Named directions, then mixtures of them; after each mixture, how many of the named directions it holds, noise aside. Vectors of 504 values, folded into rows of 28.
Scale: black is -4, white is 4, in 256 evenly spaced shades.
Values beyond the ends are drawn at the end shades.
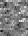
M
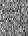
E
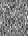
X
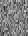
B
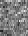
two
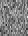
two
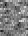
one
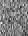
two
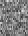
two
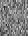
two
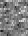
one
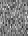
one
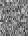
two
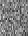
one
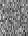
one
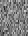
one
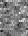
one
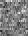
three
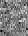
two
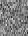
two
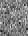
two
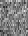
two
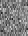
three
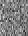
one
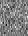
one
